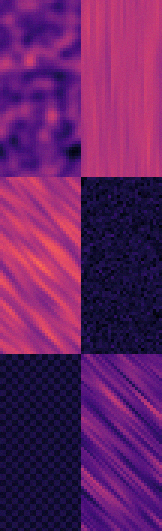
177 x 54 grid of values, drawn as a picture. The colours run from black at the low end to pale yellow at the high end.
The table splits into 3 rows of 2 panels. Panel 1,1: low, blotchy. Panel 1,2: middling, streaked downward, faint in contrast. Panel 2,1: middling, slanting down to the right. Panel 2,2: very low, fine-grained, faint in contrast. Panel 3,1: very low, checkered, faint in contrast. Panel 3,2: low, slanting down to the right.
